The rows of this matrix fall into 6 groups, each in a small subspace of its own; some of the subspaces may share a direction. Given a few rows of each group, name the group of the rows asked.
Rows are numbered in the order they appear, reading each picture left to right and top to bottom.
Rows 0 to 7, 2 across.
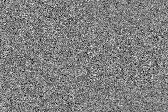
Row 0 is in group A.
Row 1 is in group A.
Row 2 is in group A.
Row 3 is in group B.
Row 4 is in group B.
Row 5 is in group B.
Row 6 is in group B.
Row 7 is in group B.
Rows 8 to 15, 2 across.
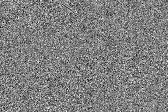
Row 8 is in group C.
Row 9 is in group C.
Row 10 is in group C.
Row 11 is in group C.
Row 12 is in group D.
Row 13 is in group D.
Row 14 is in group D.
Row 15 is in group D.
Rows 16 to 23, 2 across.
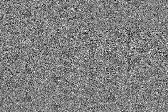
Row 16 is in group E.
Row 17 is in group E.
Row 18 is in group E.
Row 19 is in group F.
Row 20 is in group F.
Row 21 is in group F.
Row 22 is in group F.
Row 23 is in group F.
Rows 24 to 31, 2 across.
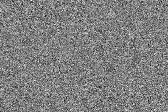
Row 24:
E
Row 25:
F
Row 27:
F
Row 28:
C
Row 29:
D
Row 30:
F
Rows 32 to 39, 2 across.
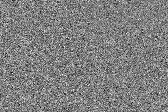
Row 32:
A
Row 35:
E
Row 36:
B
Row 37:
C
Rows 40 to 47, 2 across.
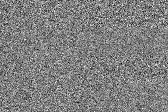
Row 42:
B
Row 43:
F
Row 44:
D
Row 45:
E
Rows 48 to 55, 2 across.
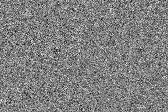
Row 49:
F
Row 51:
F
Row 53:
E
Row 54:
D
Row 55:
F
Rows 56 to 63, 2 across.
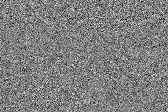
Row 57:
D
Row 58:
A
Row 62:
D
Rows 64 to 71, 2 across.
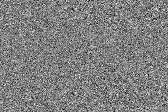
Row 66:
A
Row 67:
B
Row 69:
C
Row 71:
E
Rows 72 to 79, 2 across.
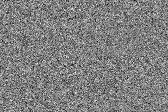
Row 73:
B
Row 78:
E
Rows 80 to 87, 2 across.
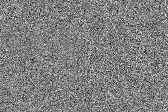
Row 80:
D
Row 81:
E
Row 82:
C
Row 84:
B
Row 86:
C
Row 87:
D
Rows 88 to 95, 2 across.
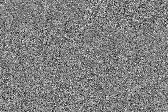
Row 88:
F
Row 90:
F
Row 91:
C
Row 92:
A
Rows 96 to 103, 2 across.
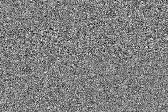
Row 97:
E
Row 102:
D
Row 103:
A
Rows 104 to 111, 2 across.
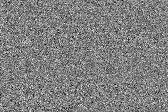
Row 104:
B
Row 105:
F
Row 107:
B
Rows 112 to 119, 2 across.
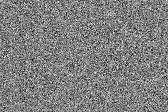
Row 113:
C
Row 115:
B
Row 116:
B
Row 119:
C
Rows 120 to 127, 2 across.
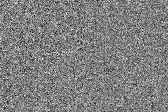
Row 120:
F
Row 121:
A
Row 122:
E
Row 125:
E
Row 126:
B
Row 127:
B
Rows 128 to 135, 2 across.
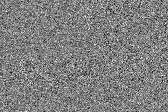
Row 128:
B
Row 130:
B
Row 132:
E
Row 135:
A
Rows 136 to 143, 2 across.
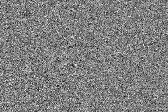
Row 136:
A
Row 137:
F
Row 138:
E
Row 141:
F
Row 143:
B
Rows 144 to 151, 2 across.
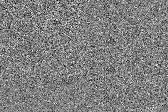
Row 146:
C
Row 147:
D
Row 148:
E
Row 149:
E
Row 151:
E
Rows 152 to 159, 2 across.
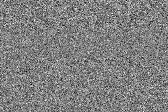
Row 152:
A
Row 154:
C
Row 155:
D
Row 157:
F
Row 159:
F
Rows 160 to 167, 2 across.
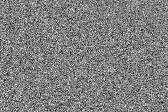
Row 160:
B
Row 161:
F
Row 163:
D
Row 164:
B
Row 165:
C
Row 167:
D
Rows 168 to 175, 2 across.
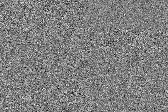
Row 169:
D
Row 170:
F
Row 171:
A
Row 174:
E
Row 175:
A
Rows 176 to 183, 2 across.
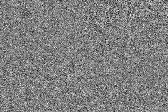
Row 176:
C
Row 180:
B
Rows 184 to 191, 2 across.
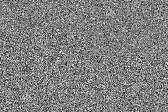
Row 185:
D
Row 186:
A
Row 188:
B
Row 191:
D
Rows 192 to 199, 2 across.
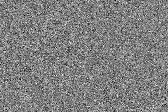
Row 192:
F
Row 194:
B
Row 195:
B
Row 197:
C
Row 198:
C
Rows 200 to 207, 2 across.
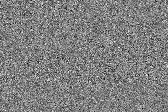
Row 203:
C
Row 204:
D
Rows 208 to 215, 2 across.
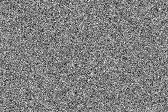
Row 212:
A
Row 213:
B
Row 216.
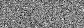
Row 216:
C
